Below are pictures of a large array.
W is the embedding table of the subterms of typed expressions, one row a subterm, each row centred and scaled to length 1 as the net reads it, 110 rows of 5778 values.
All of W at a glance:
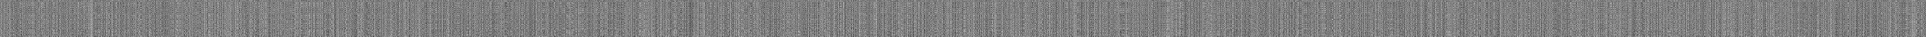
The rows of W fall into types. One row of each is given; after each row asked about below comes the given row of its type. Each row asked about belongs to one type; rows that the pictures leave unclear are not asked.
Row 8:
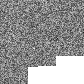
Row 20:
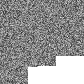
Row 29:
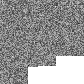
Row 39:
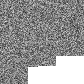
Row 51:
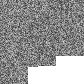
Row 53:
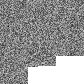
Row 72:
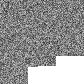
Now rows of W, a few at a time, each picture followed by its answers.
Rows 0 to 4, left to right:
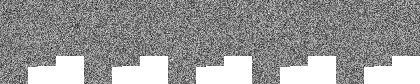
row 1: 72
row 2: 29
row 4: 29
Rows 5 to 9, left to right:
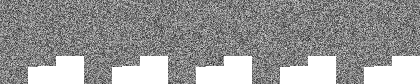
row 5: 20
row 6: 39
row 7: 20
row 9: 39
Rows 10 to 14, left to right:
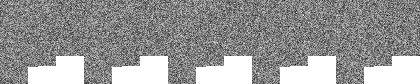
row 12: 51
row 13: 53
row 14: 72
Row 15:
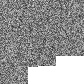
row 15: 51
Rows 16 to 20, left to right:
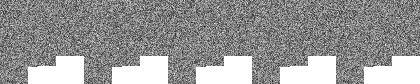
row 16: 20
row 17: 8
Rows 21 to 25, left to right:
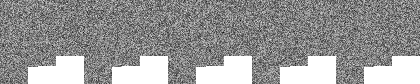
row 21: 39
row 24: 53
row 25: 20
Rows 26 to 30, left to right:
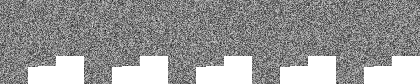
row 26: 53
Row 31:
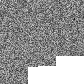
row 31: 29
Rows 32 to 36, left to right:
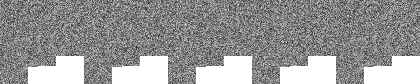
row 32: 53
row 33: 39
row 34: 8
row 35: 20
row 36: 53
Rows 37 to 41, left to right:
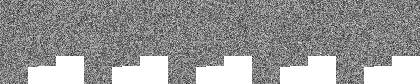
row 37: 53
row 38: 51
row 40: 51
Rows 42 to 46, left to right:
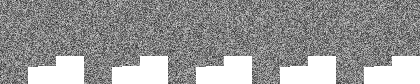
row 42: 29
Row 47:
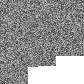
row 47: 8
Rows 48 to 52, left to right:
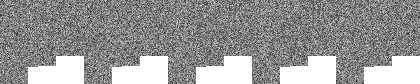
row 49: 72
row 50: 8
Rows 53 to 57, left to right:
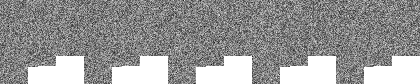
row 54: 53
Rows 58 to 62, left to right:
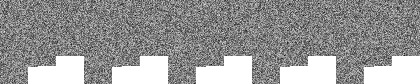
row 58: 72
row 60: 51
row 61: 72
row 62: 39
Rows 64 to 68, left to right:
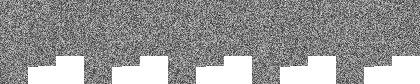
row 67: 51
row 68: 39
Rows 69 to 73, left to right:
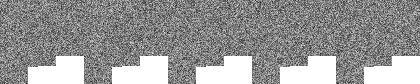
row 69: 8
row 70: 51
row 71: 29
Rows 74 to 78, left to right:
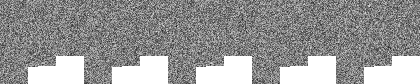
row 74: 53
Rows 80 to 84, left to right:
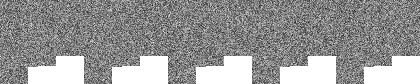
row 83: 20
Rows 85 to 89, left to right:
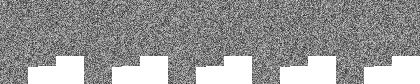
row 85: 29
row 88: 51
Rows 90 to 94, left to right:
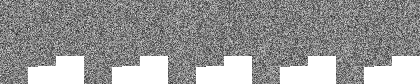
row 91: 39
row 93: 51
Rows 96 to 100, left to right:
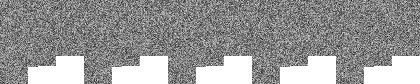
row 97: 53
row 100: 8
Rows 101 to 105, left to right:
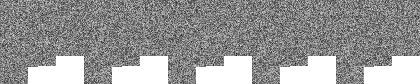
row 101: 8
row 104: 53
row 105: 51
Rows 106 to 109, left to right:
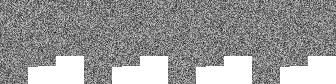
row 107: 29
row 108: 72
